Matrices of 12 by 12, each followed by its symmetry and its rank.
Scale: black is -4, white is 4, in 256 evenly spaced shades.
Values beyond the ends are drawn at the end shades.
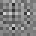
antisymmetric, rank two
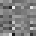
neither, rank two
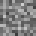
neither, full rank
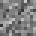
antisymmetric, full rank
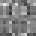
neither, rank two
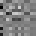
neither, rank two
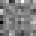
antisymmetric, rank two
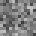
neither, full rank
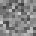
neither, full rank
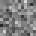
antisymmetric, full rank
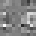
neither, rank two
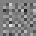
antisymmetric, rank two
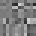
neither, rank two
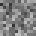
neither, full rank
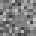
antisymmetric, full rank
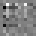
antisymmetric, rank two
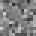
antisymmetric, full rank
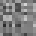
antisymmetric, rank two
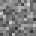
neither, full rank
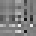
antisymmetric, rank two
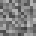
antisymmetric, full rank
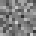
antisymmetric, full rank
